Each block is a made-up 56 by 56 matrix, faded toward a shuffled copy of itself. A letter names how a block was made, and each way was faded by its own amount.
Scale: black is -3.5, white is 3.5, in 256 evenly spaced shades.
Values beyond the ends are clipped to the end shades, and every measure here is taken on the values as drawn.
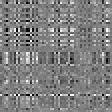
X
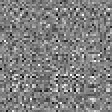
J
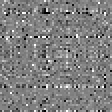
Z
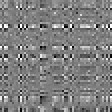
X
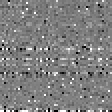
Z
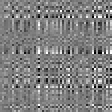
X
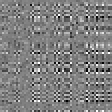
X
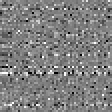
Z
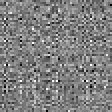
J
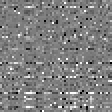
Z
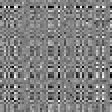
X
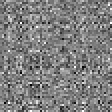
J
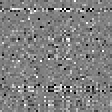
Z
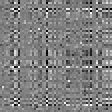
X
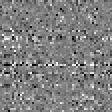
Z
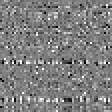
Z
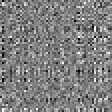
J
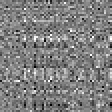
J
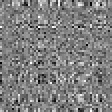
J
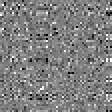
Z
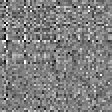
J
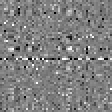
Z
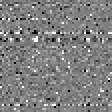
Z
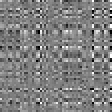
X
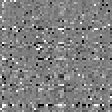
Z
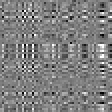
X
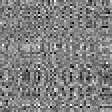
J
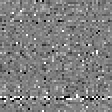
Z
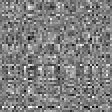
J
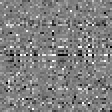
Z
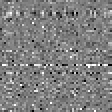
Z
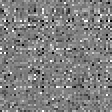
Z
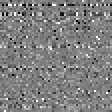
Z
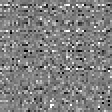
Z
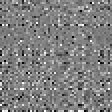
Z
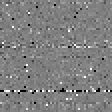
Z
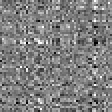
J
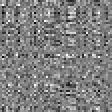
J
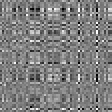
X
